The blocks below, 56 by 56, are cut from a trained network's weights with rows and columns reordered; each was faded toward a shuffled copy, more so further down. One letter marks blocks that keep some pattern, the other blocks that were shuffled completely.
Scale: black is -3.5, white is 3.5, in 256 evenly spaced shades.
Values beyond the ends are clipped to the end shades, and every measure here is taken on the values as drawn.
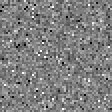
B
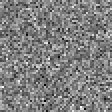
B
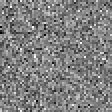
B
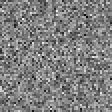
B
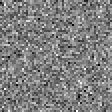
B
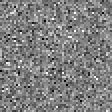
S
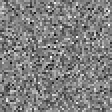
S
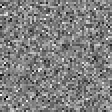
S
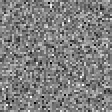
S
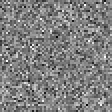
S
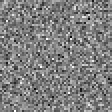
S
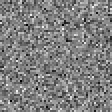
B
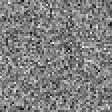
S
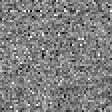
S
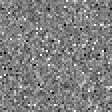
B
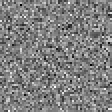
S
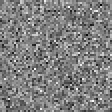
B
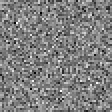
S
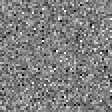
B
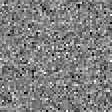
S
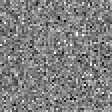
S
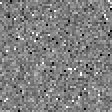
B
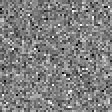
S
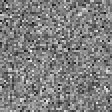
B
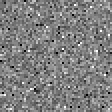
B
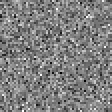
B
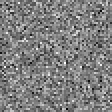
S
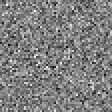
B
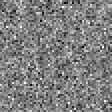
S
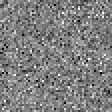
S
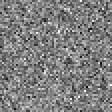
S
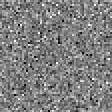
B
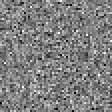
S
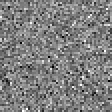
B
